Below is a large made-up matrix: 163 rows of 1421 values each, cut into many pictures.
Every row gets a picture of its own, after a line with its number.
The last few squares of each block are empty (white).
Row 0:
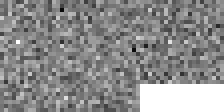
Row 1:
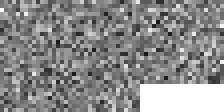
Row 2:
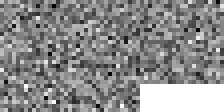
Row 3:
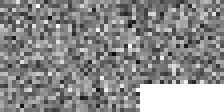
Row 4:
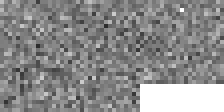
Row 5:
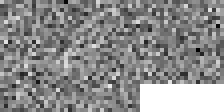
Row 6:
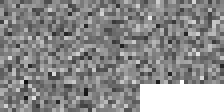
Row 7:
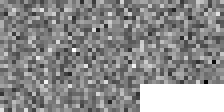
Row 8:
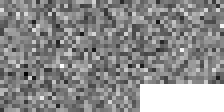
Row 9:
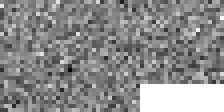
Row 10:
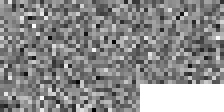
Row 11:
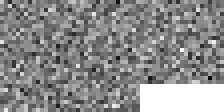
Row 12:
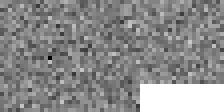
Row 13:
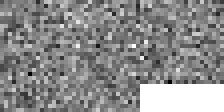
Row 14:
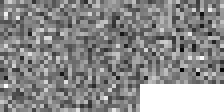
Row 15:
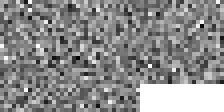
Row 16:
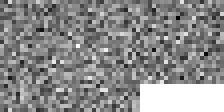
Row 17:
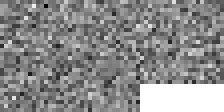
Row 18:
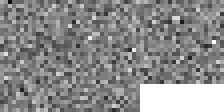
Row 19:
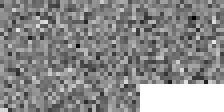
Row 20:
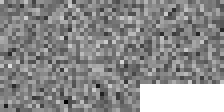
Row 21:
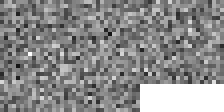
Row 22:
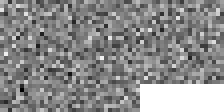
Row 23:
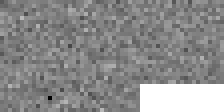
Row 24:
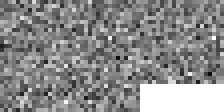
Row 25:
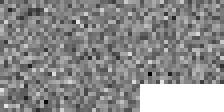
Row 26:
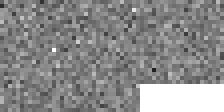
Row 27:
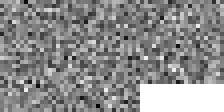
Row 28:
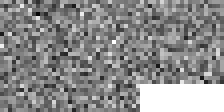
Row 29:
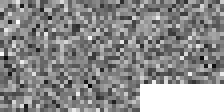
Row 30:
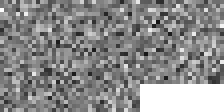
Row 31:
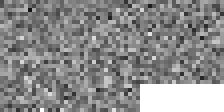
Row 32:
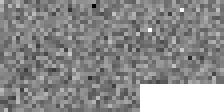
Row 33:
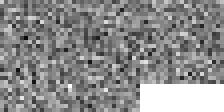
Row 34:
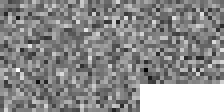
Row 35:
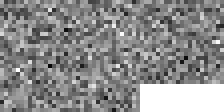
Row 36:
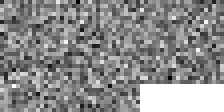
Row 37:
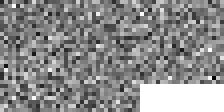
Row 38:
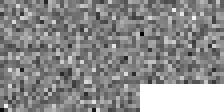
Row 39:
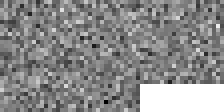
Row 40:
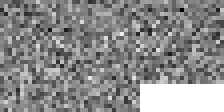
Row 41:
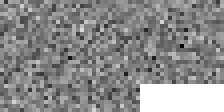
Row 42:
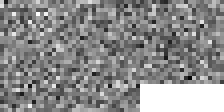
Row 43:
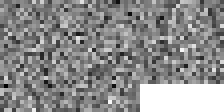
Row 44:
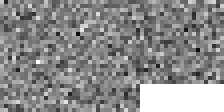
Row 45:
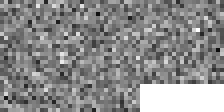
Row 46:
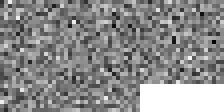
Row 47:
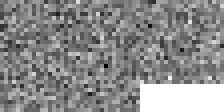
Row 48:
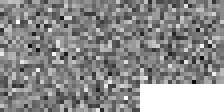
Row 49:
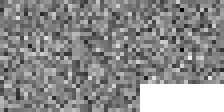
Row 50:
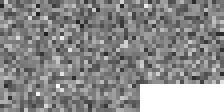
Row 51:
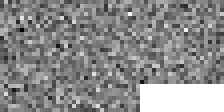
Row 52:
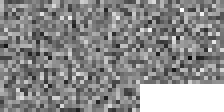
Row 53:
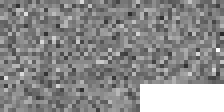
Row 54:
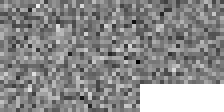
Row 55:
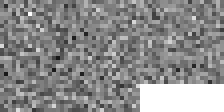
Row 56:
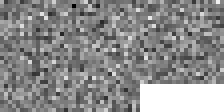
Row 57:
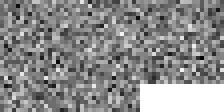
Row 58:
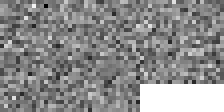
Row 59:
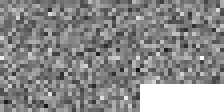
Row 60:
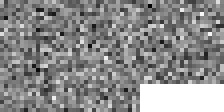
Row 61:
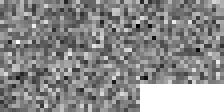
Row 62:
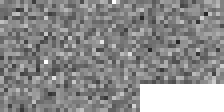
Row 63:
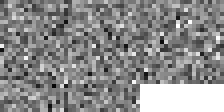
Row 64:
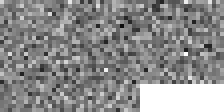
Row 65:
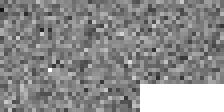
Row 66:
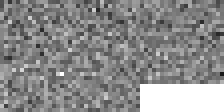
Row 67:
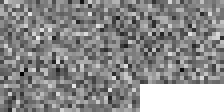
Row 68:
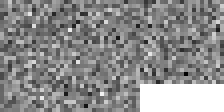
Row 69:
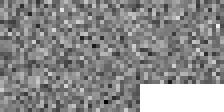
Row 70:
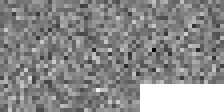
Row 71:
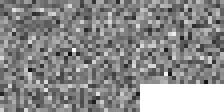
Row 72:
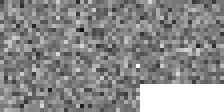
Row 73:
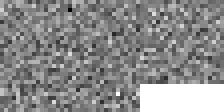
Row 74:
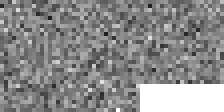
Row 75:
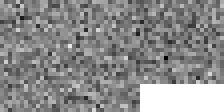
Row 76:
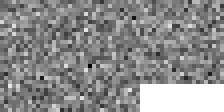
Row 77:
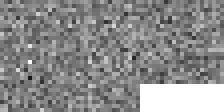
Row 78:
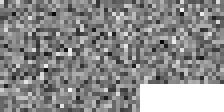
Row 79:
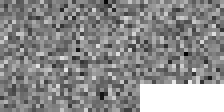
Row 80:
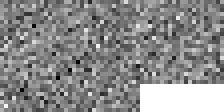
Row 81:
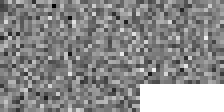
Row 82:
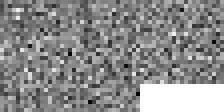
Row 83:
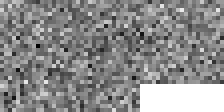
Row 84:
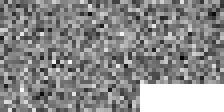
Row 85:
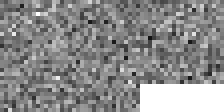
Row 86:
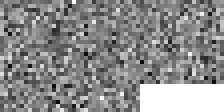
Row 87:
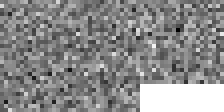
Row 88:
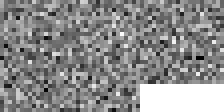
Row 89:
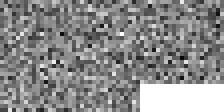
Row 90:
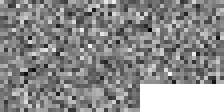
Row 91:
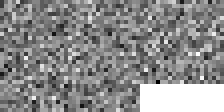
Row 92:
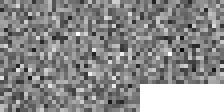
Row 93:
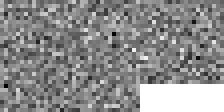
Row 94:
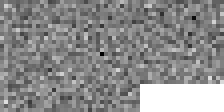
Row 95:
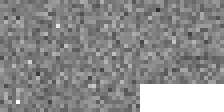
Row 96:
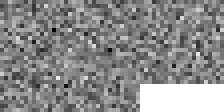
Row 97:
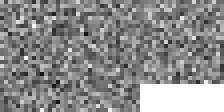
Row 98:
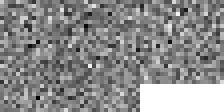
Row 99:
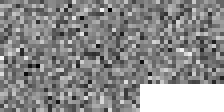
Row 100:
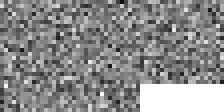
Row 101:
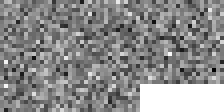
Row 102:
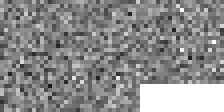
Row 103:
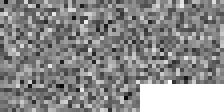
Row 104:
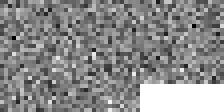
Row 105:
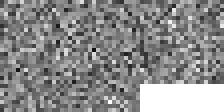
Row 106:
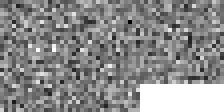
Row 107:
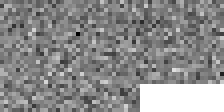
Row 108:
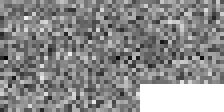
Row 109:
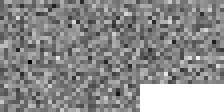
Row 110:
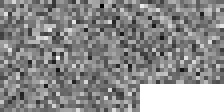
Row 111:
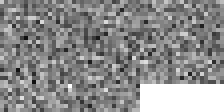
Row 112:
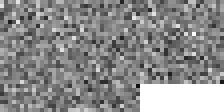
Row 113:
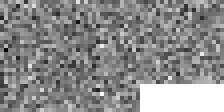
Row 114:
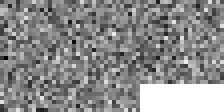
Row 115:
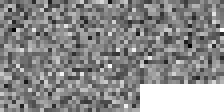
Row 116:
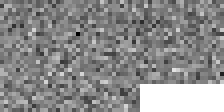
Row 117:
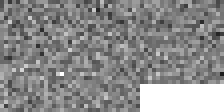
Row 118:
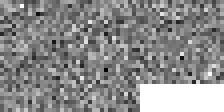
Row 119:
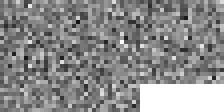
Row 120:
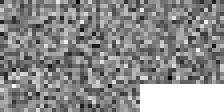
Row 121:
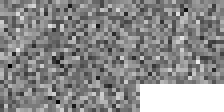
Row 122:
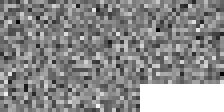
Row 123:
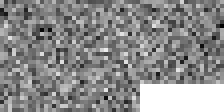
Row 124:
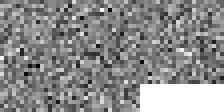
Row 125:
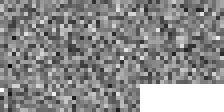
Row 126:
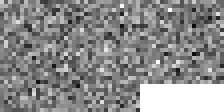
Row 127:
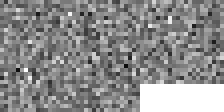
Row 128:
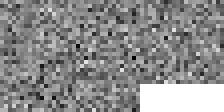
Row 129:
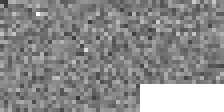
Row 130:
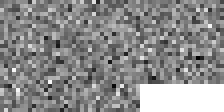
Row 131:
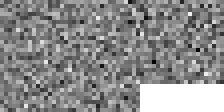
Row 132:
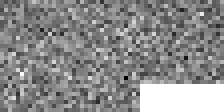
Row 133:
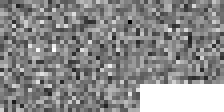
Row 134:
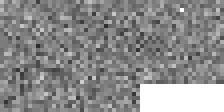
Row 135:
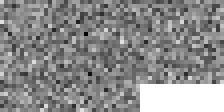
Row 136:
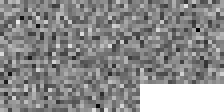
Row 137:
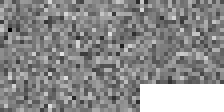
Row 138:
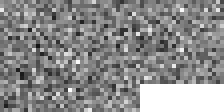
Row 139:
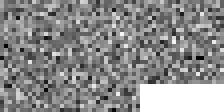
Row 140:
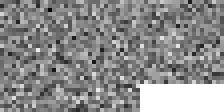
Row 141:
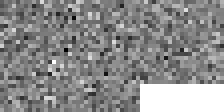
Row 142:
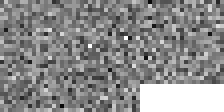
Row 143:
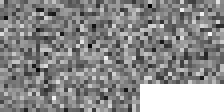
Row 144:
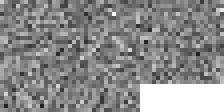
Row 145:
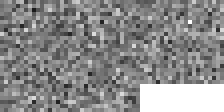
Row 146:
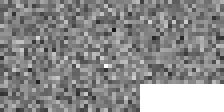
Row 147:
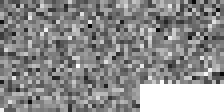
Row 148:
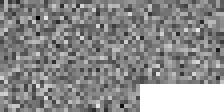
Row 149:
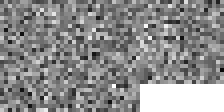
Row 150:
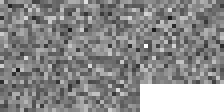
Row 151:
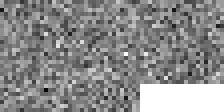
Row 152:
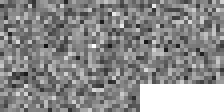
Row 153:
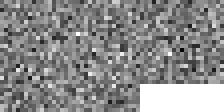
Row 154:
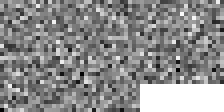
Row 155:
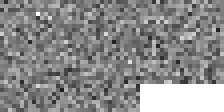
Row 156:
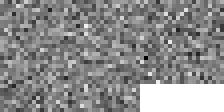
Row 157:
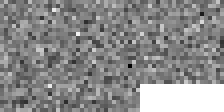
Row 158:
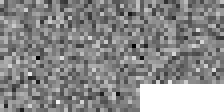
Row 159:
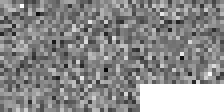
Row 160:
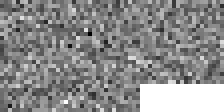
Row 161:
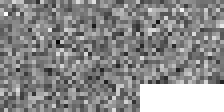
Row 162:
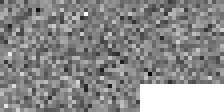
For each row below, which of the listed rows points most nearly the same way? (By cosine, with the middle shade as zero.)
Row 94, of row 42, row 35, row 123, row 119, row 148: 148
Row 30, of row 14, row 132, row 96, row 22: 22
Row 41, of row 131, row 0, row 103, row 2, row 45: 2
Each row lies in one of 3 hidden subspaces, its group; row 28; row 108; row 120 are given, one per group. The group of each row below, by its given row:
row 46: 108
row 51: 28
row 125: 120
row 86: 120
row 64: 120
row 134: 108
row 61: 120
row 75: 28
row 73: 108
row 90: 120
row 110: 108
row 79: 120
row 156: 120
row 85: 28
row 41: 28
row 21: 120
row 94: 28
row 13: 120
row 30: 108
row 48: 28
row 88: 108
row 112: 28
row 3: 28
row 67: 108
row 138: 108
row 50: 28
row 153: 108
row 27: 28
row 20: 120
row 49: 108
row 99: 120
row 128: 108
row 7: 108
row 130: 108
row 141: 120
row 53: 108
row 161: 108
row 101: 108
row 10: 120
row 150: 120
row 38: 28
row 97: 120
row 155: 28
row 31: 28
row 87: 28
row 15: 28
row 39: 120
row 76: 28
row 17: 120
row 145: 120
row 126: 120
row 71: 108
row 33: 108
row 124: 120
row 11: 108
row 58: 120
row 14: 108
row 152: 120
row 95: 108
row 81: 108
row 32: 108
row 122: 28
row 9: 28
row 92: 108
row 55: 28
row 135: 120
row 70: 108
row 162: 120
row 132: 108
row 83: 108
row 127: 108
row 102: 108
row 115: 28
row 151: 108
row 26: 28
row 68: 120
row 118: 28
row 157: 28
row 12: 28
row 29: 28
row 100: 28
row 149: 108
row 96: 120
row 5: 120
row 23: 28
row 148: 28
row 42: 28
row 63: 120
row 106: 28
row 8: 108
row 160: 28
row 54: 28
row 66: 28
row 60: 108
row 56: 108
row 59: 108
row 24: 28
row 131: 28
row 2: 28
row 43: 108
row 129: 28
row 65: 108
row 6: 120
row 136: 28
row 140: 28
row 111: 108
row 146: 120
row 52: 108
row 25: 120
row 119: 120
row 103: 28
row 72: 120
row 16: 108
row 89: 108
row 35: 108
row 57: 108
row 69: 120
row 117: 28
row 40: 108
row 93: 108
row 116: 28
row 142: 108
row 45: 28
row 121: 120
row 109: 108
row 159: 28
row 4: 108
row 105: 108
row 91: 120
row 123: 108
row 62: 108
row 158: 120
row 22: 108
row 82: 108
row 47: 120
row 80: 120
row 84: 108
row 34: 108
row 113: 120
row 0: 120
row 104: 108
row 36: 120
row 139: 108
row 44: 28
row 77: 108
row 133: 28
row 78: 108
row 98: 120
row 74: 28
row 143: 108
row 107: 28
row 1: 108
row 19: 28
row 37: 120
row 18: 108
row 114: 108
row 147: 28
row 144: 120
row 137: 120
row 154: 28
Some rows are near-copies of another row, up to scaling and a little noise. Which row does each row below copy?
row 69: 39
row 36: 120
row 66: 117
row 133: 106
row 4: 134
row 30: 1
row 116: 107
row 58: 17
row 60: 143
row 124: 99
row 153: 92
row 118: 159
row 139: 88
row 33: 111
